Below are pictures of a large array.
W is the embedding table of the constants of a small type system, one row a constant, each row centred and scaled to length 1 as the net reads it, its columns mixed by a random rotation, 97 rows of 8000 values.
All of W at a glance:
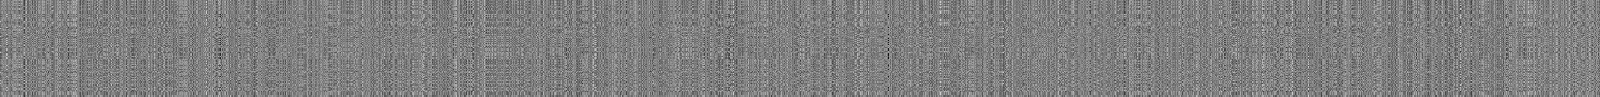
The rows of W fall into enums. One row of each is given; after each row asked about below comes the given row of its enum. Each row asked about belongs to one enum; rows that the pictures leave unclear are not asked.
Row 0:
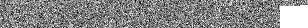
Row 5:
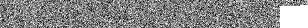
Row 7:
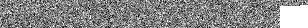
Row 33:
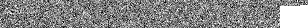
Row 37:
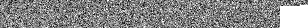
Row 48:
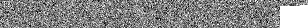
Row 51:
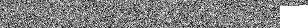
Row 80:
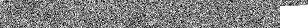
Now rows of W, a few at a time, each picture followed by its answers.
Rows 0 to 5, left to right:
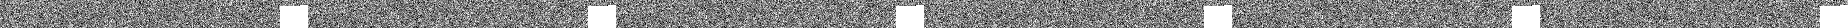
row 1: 7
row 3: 0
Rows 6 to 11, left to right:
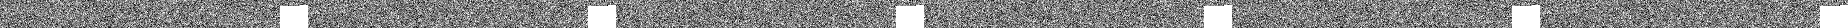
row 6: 51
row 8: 5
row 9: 5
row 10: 51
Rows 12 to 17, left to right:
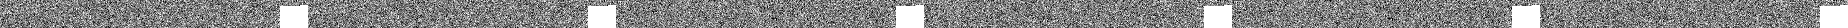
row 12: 7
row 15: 5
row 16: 48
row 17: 5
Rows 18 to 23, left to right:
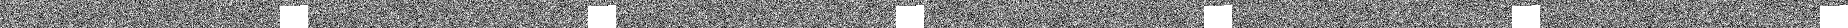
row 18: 0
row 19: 7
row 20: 7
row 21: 80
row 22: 51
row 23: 51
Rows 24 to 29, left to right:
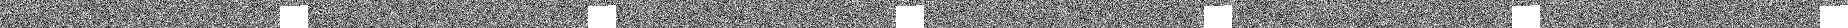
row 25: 33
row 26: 5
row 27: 48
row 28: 80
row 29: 0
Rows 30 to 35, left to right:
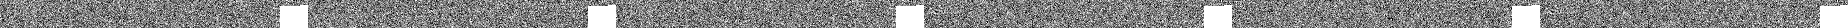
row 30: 5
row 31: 37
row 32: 5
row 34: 48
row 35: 33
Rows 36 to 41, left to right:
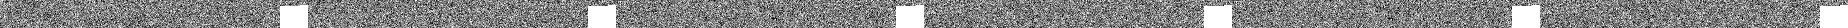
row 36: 80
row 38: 48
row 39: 7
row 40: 48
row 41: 7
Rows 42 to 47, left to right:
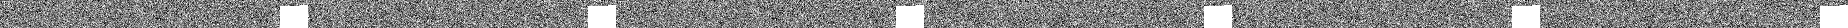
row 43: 5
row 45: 80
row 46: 5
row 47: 51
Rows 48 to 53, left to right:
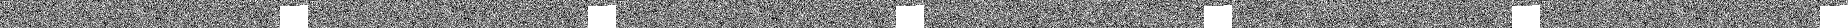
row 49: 48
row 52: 80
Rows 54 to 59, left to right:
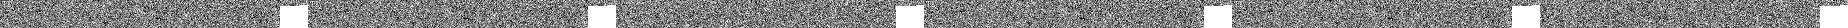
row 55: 48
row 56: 0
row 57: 48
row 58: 48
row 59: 5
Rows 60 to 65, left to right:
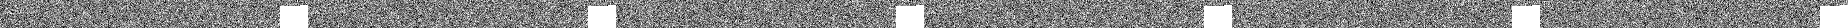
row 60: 33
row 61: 7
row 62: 5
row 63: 7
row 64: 0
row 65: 48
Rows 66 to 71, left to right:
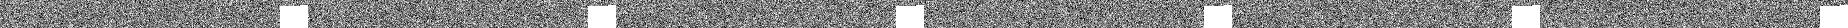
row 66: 0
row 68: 7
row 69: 48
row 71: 37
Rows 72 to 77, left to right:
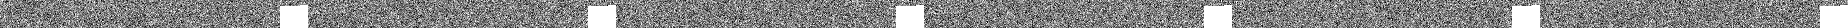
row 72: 80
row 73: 7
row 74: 5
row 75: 33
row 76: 48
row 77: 0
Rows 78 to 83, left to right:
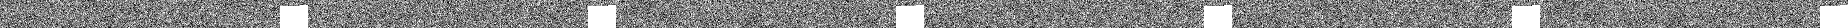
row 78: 51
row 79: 0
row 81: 7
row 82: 7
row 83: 80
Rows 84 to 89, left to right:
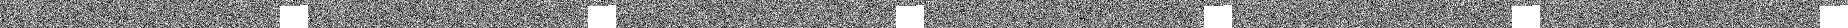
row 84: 5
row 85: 5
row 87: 48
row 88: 0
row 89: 0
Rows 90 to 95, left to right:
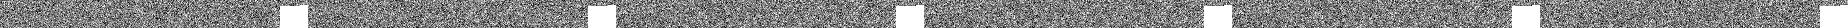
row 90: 48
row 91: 51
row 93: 7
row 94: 7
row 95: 0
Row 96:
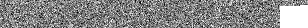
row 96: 0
